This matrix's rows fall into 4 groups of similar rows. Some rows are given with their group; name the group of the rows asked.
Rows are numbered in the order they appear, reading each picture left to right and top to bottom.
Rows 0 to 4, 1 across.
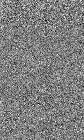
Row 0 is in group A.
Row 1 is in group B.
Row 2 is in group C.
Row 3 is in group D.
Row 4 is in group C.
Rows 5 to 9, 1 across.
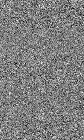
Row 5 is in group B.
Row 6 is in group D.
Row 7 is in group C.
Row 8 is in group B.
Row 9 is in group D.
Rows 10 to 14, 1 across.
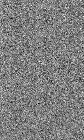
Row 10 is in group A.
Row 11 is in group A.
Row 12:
B
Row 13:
A
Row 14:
C
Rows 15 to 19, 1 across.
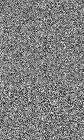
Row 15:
D
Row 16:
A
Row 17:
A
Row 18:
B
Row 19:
D
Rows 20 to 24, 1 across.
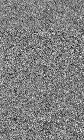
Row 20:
C
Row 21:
D
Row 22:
A
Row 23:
C
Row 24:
C
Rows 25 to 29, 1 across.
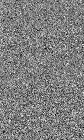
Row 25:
A
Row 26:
A
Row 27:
C
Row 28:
D
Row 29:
B
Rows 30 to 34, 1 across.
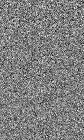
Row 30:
D
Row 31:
B
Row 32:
D
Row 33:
C
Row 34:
C
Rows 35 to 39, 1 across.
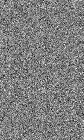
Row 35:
B
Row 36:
A
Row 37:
B
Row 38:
B
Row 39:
D
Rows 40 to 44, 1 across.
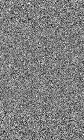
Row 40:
B
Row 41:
A
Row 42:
B
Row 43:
D
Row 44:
B
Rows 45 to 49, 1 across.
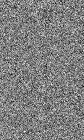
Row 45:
C
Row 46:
B
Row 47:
A
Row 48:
D
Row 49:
D
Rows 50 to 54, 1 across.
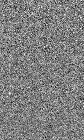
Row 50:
C
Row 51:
A
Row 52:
B
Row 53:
B
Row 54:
D
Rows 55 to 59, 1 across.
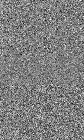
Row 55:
A
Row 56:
A
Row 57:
B
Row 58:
D
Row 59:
D
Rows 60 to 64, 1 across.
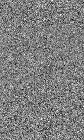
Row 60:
D
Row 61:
A
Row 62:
C
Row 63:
B
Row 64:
C
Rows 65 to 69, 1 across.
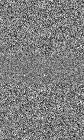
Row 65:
D
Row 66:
C
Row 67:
D
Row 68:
C
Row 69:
D
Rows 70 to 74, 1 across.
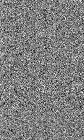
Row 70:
A
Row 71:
A
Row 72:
B
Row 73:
B
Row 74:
A
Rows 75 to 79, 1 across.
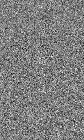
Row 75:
C
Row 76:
B
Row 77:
D
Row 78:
B
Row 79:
C
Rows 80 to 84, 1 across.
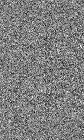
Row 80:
D
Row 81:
C
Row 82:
D
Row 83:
C
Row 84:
B
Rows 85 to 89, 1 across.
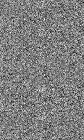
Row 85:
D
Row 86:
D
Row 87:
A
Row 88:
D
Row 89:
D
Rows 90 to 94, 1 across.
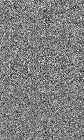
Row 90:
C
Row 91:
B
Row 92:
B
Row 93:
B
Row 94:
A
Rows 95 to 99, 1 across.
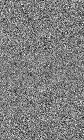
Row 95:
B
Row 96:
A
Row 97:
C
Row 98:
C
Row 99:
B
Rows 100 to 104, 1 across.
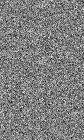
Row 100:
D
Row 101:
C
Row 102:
D
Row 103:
A
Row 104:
B
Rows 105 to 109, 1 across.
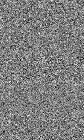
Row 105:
D
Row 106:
B
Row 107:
D
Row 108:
B
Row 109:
B
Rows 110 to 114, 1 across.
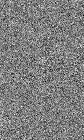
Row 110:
B
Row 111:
C
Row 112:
D
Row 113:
D
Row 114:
A
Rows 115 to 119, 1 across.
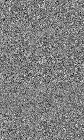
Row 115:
B
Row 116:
A
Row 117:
D
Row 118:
C
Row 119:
A
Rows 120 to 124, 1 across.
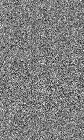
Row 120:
A
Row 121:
B
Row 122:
B
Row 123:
D
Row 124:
B
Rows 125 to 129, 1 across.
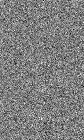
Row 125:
B
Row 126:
A
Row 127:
C
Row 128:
D
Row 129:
C
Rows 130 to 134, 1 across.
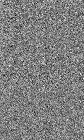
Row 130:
A
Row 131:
A
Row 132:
B
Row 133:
B
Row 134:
C
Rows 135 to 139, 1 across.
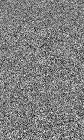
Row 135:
D
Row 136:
C
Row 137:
D
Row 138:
B
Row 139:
D
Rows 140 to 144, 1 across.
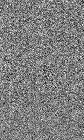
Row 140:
D
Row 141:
D
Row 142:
A
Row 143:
B
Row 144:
B
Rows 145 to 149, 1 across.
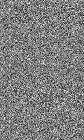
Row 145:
B
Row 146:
B
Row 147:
B
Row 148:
C
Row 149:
B
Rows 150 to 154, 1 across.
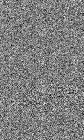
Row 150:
A
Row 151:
D
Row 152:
B
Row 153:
D
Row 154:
D
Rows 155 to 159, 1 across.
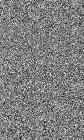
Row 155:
B
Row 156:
B
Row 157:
A
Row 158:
B
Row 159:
A
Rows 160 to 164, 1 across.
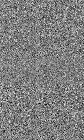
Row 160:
C
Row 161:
B
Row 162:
A
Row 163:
A
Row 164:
B
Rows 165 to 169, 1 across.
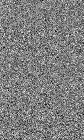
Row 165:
A
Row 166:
B
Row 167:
B
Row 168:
A
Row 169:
D
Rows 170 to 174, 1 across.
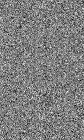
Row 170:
D
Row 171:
A
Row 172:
A
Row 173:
C
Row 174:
D
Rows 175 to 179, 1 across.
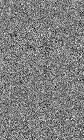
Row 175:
B
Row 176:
C
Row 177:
A
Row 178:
B
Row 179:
B
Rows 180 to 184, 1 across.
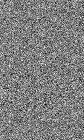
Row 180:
B
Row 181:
D
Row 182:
B
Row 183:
A
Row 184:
B
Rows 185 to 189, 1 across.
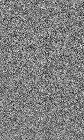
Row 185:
B
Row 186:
C
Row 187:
C
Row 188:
D
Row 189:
C
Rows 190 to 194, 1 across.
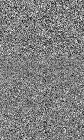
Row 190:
C
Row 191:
D
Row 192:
D
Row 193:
C
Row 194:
A
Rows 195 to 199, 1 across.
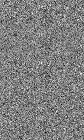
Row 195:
C
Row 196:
C
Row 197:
C
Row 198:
B
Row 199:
A
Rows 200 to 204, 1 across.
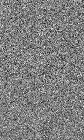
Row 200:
A
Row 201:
D
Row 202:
C
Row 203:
B
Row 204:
C
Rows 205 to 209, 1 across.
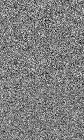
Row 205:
C
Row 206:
B
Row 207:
C
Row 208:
A
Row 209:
B
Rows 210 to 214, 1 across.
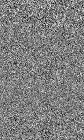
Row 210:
C
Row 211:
B
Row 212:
C
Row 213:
B
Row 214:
C
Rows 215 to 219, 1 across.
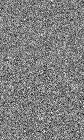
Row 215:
D
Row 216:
C
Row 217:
A
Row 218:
B
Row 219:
D
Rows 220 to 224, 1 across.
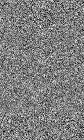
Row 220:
D
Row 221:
D
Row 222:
D
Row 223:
C
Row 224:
B
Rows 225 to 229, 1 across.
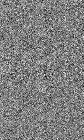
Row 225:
A
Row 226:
D
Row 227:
A
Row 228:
D
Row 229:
A
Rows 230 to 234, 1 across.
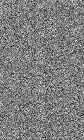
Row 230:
A
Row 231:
B
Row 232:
D
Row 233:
D
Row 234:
D
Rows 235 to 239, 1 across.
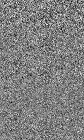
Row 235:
C
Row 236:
C
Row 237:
C
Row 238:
A
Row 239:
C
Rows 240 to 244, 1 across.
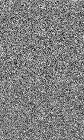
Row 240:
B
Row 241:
D
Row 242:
C
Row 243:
B
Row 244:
D
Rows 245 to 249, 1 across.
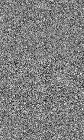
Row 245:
D
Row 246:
A
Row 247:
C
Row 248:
D
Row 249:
D
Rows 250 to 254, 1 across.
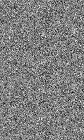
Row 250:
C
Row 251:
B
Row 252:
C
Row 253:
B
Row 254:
C
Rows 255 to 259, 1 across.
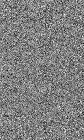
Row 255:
C
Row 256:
C
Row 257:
A
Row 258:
C
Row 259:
A
